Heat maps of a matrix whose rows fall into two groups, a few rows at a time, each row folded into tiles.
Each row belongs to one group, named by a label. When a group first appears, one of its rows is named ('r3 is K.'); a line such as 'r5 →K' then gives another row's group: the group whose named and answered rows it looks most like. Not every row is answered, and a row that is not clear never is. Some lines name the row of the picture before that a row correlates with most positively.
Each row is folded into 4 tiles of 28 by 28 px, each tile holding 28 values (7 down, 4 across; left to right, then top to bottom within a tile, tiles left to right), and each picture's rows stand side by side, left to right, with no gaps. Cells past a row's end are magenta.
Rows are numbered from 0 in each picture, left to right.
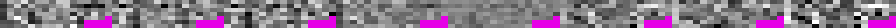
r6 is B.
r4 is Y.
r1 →Y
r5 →B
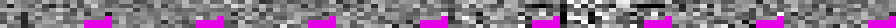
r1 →Y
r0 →Y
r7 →Y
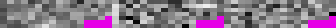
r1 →B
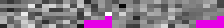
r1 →Y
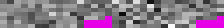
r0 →B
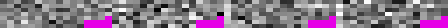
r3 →B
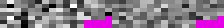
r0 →Y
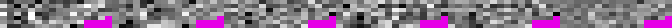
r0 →B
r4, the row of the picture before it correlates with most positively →0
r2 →Y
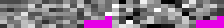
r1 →B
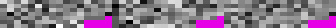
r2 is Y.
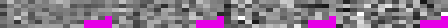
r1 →Y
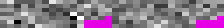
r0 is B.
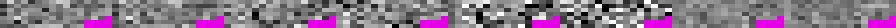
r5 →Y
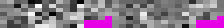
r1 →B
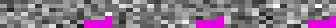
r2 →B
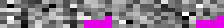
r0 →Y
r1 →B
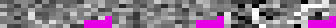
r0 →B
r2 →B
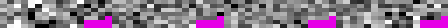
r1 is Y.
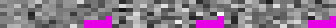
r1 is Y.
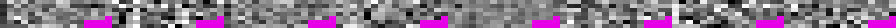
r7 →Y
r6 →B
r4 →Y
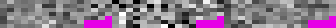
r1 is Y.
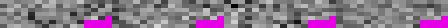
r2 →Y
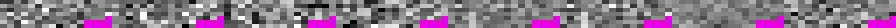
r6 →B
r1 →B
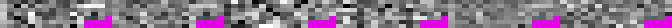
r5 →Y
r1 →B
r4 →B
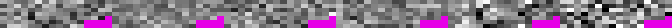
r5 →Y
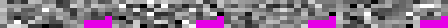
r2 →Y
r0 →B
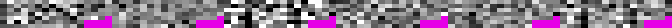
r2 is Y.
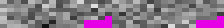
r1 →Y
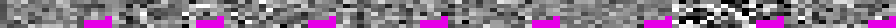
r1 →B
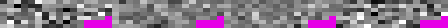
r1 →B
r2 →B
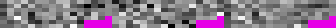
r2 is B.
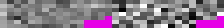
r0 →B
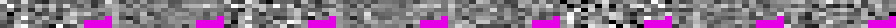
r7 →Y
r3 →B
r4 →B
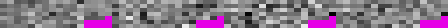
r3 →Y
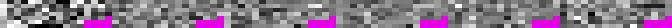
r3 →B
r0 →B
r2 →B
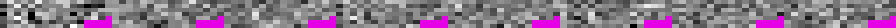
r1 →B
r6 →Y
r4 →Y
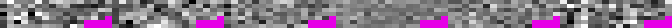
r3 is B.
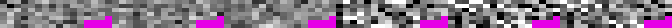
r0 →Y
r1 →Y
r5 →Y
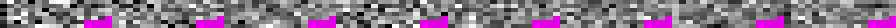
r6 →B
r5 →Y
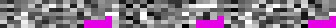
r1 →B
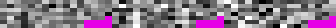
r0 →Y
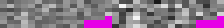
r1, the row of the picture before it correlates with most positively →1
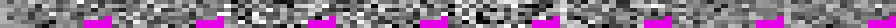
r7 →B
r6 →Y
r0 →B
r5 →B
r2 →B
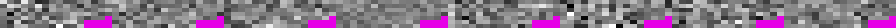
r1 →Y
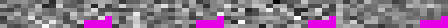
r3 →B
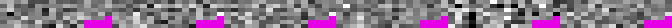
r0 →Y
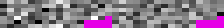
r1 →Y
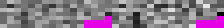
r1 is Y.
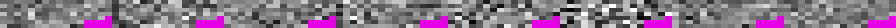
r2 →B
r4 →Y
